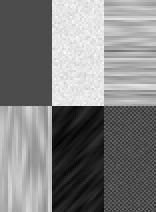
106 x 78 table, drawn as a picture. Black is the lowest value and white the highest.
The table splits into 2 rows of 3 panels. Panel 1,1: low, flat. Panel 1,2: very high, fine-grained, faint in contrast. Panel 1,3: high, streaked across. Panel 2,1: high, streaked downward. Panel 2,2: very low, slanting up to the right, faint in contrast. Panel 2,3: low, checkered.
